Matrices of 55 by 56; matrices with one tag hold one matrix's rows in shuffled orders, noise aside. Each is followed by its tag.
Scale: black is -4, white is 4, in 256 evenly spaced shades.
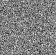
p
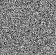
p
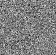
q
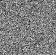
q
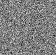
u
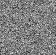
q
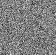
u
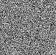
p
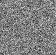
p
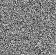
p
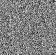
u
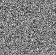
q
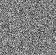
u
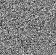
q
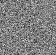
q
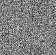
u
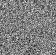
q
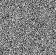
u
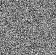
q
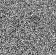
q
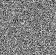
p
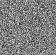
u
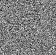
q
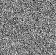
p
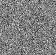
u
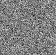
p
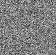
q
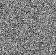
q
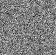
p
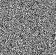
u
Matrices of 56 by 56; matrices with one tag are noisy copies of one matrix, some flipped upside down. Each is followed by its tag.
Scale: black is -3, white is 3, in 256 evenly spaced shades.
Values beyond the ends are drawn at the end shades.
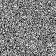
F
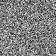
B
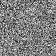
F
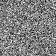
B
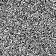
B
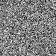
B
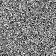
B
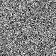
B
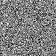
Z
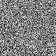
F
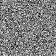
Z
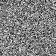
B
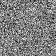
F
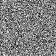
Z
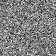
B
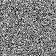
Z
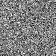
B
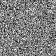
F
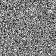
F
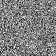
F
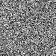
B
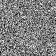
F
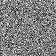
Z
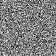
Z
